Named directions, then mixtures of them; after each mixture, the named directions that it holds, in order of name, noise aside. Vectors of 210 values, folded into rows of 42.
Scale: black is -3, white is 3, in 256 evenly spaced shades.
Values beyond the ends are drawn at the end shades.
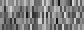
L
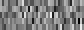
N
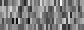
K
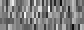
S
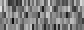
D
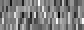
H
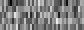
D, H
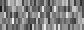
D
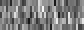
H, K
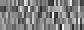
K, N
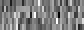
H, L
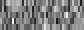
D, L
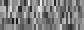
K, S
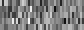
K, N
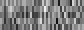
L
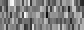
D, S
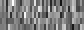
S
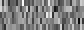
D, N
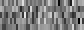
L, N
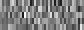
N, S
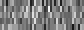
L, S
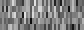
H, S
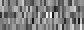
N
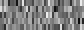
D, N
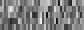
K, L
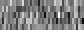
H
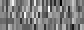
S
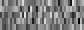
L, N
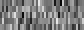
H, S
